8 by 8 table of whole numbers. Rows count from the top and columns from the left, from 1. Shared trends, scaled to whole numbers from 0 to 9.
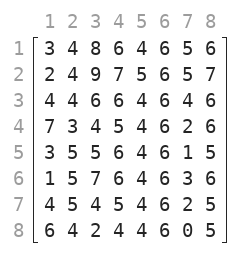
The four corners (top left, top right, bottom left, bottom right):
3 6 6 5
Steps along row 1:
up up down down up down up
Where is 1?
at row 5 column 7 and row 6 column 1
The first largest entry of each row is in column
3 3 3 1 4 3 6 1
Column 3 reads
8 9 6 4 5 7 4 2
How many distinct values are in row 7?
4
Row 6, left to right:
1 5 7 6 4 6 3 6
